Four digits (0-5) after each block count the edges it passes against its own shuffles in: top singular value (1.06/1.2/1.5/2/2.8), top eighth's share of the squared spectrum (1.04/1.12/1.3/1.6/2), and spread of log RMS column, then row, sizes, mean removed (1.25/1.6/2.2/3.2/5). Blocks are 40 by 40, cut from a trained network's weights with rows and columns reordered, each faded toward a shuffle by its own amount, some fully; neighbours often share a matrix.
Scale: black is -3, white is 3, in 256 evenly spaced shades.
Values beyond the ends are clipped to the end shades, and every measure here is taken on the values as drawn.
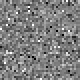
0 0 0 0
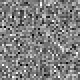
2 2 0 1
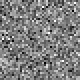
1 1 0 0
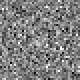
2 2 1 0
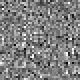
3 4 2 1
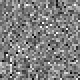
2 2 0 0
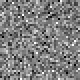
0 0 0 0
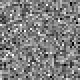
0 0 0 0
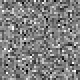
0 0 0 0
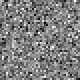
0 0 0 0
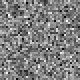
1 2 0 0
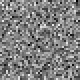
1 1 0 0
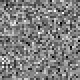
1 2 0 0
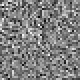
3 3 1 0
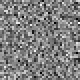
2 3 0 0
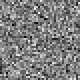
1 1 0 0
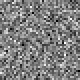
0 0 0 0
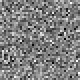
0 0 0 0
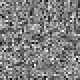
1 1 0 0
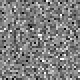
0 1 0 0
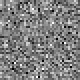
2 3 1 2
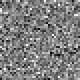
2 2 0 0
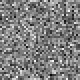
0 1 0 0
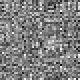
3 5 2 1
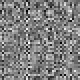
4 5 3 2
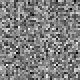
2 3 1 1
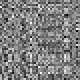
4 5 3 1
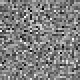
3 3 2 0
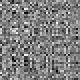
4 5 3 1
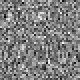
3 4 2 0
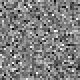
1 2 0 0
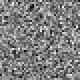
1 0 0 0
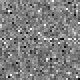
2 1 0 0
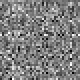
3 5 2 2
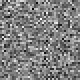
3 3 1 0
